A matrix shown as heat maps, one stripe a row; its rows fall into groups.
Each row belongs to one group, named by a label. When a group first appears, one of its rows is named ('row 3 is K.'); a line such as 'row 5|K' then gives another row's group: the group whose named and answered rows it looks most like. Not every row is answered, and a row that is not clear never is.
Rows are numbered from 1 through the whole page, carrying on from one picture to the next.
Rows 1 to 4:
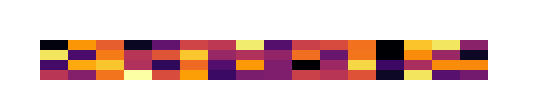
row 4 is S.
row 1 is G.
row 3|G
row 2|S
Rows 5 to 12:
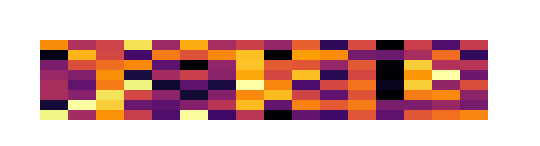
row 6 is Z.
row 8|G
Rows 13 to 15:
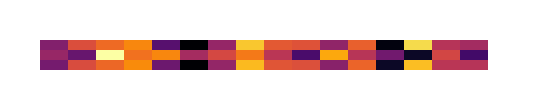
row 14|Z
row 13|G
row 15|G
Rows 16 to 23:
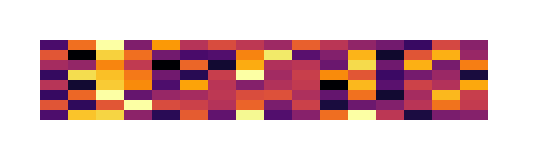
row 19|Z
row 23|Z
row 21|G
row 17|G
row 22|S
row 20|S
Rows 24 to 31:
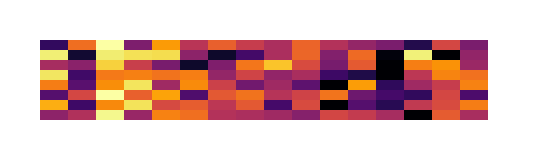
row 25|S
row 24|Z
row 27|S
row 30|S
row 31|Z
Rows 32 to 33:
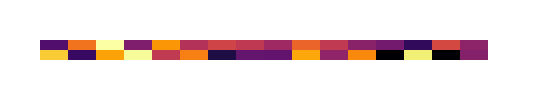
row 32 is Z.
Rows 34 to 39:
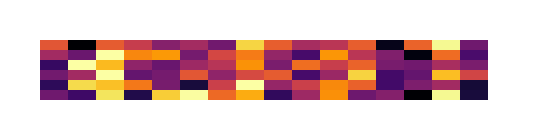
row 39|Z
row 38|Z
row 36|Z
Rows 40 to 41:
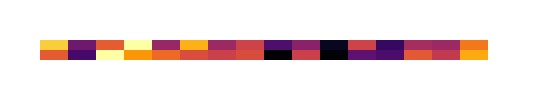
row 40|S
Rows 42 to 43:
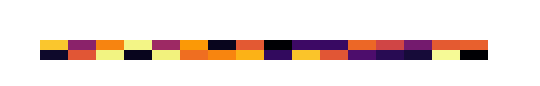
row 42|S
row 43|Z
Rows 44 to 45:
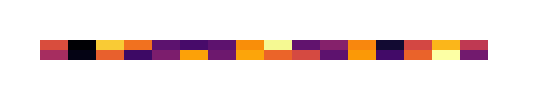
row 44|G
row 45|G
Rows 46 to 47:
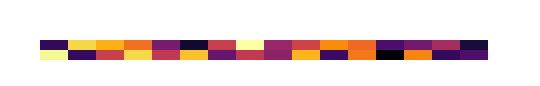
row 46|Z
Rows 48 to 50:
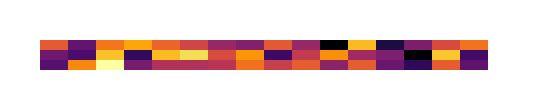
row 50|Z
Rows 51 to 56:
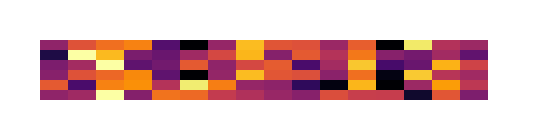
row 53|G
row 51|G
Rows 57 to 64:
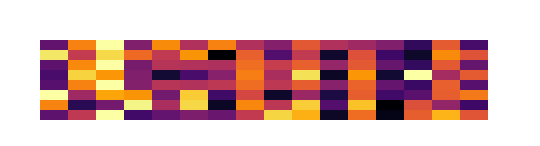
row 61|Z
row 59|Z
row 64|G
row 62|S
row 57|Z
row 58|S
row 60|G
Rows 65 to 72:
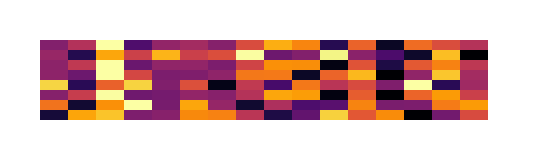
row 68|G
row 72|Z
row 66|Z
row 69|S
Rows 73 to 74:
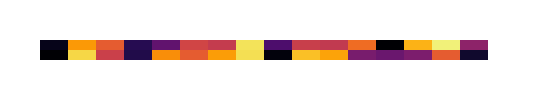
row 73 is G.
